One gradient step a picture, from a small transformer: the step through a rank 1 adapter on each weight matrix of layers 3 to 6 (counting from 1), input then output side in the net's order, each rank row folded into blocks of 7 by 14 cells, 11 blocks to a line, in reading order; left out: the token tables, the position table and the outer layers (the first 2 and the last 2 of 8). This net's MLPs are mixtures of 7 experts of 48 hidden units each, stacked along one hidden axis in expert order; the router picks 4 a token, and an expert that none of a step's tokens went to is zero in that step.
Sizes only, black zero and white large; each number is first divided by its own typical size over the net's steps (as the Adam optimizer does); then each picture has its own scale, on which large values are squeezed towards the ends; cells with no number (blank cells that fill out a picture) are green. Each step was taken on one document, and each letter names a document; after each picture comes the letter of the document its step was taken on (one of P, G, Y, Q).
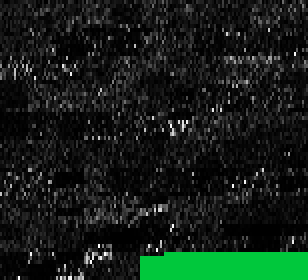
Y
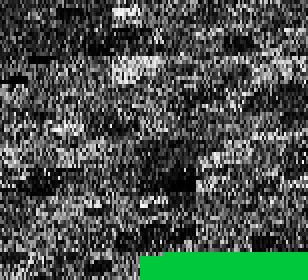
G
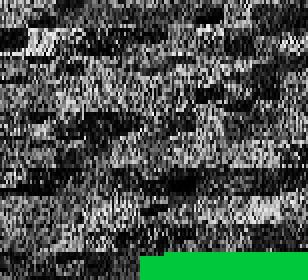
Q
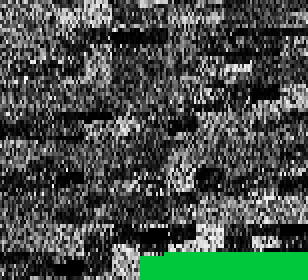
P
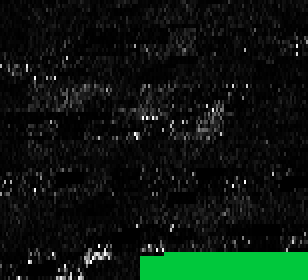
Y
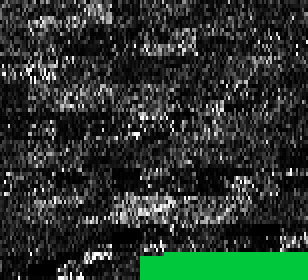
Y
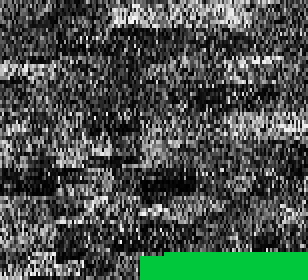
G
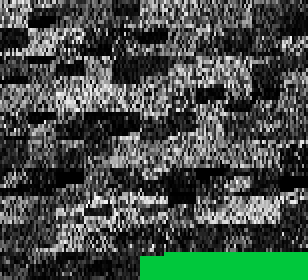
Q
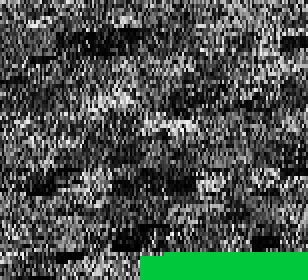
G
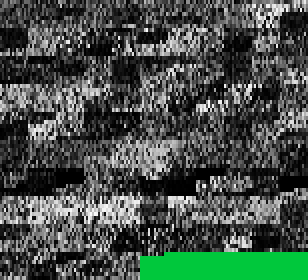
Q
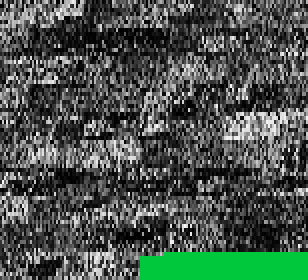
G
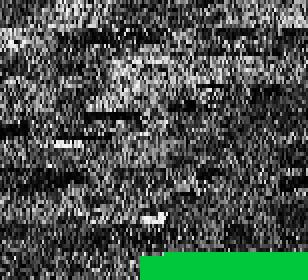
P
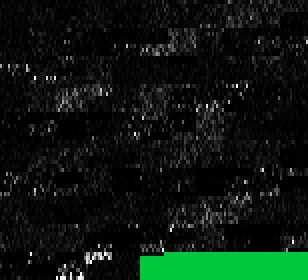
Y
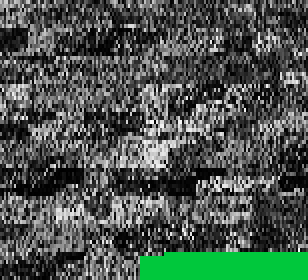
Q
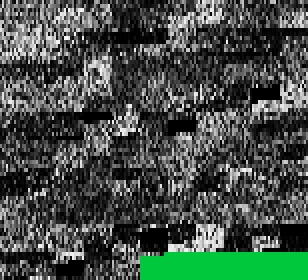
P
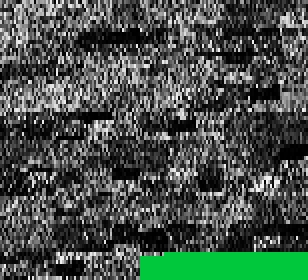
P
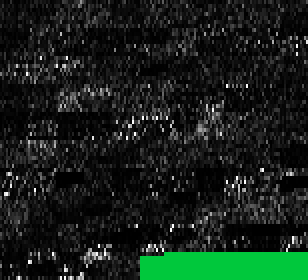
Y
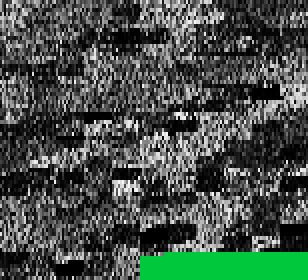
P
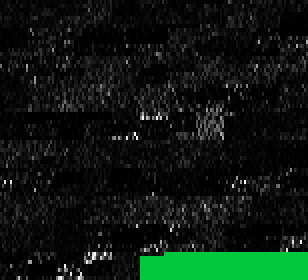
Y
